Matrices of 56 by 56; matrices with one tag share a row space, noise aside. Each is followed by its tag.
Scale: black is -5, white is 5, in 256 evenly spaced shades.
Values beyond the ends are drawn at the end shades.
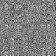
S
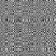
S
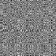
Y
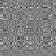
Y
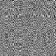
S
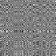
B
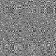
S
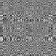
Y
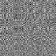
B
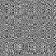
S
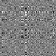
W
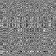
Y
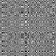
W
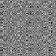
Y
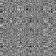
Y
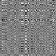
W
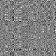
S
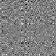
W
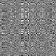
W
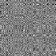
B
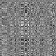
W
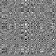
W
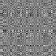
Y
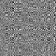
S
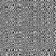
S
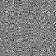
S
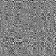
S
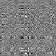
W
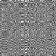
W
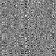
W
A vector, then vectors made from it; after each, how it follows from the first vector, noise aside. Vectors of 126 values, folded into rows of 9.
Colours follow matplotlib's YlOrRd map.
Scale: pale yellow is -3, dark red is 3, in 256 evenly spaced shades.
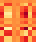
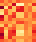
wrapped around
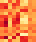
wrapped around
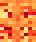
sign-scrambled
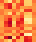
wrapped around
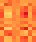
shrunk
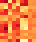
wrapped around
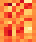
wrapped around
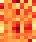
wrapped around
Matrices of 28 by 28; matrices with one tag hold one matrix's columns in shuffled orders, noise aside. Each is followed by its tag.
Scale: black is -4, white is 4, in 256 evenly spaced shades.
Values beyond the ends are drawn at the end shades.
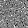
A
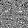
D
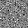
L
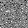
D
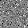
A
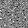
L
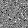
L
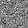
A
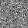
L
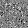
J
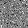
A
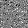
D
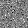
L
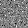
A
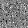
J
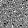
A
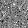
J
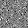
L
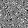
L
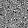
L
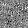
J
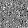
J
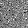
L
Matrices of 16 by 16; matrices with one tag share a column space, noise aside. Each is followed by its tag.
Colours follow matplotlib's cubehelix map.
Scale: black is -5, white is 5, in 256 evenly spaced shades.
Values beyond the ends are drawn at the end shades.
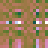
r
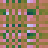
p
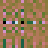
r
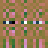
r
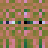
r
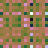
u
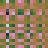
p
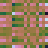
u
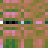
r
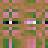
r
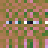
r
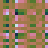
p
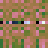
r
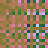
p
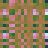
p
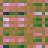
u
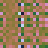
u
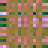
u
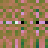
r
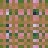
p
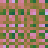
p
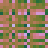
p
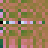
r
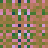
p
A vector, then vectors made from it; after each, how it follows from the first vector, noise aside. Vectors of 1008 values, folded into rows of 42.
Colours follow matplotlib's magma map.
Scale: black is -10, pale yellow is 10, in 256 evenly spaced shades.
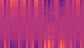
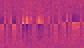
wrapped around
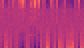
reversed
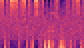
scaled up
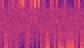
reversed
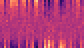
scaled up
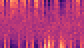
scaled up
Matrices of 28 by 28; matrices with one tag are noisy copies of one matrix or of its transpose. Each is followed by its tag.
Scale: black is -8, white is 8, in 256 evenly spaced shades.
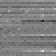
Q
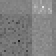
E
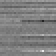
Q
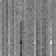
Q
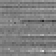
Q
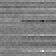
Q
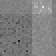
E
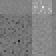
E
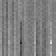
Q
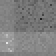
E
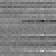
Q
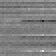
Q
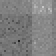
E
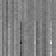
Q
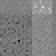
E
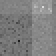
E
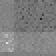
E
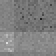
E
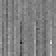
Q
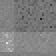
E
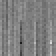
Q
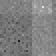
E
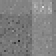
E
